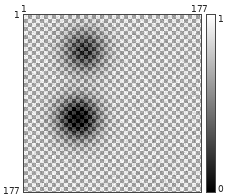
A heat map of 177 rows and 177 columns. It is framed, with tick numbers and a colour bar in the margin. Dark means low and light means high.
Two dips sink into the field. The halves do not mirror each other. The ninth with the lowest average is the middle left. On average the colour sits 70% of the way up the scale.
